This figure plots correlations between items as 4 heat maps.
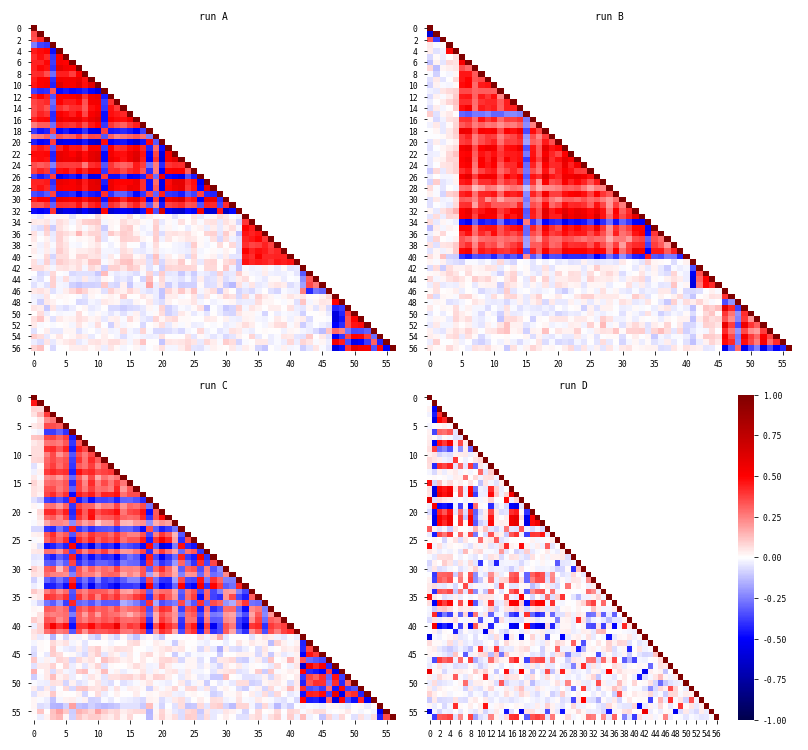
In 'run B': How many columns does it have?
57
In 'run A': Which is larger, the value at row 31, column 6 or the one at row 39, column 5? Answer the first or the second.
the first
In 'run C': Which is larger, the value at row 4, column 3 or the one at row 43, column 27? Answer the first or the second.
the first
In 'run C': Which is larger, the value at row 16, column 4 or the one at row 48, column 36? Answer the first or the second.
the first
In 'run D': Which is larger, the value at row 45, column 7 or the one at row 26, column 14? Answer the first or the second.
the second
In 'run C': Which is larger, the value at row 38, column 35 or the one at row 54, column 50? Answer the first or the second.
the first
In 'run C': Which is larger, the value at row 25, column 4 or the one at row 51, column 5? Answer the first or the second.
the first
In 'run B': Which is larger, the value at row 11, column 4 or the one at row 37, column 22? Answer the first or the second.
the second
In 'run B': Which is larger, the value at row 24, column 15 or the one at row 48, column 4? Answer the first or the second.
the second
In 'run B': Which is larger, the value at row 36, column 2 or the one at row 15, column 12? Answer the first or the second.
the first
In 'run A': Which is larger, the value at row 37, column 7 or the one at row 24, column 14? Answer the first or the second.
the second
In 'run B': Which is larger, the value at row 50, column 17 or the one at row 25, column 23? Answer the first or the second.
the second
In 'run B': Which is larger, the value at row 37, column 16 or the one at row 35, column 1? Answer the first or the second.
the first
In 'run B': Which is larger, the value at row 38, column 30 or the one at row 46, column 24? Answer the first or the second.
the first
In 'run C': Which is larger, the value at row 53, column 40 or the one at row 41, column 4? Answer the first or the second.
the second
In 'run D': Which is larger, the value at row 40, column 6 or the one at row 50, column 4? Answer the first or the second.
the second
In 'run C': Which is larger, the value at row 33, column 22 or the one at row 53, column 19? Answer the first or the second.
the second
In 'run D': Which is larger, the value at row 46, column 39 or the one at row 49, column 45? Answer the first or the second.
the second
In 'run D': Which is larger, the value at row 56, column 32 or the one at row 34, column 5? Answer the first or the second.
the first
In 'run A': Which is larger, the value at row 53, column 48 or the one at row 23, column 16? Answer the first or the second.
the second
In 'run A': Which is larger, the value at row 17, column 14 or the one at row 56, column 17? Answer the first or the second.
the first
